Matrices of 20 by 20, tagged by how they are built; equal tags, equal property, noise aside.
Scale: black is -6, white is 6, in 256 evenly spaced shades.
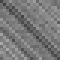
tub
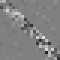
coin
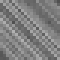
tub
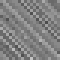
tub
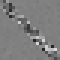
coin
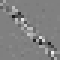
coin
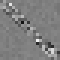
coin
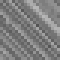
tub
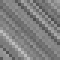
tub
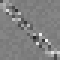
coin
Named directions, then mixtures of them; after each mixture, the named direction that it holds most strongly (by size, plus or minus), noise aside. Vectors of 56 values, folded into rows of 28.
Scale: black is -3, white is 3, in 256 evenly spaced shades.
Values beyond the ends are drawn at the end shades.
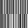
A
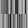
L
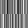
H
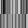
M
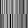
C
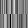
C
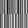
H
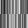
M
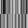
M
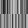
M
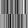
L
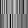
C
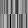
L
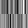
L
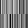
C
